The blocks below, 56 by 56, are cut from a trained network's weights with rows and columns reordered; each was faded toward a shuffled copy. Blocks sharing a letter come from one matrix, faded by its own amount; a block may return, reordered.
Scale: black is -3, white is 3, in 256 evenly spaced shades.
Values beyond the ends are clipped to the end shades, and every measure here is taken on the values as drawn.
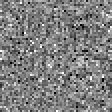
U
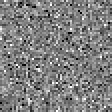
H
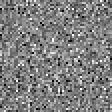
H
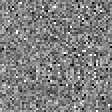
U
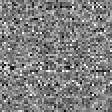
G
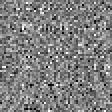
G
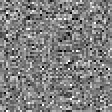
G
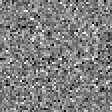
H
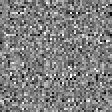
G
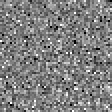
H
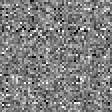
G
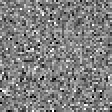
H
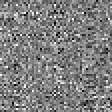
G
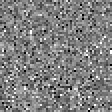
H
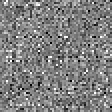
G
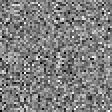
G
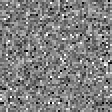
H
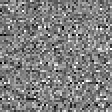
G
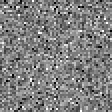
U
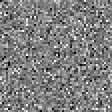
H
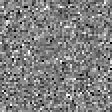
H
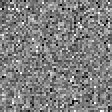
U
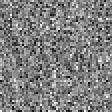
G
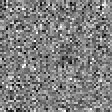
G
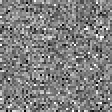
G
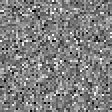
H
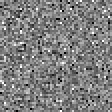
U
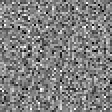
G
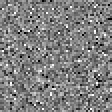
H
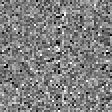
U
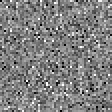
H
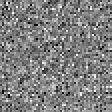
H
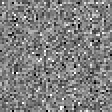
U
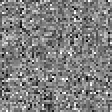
G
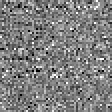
G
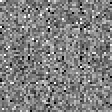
U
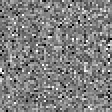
U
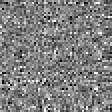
G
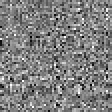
G
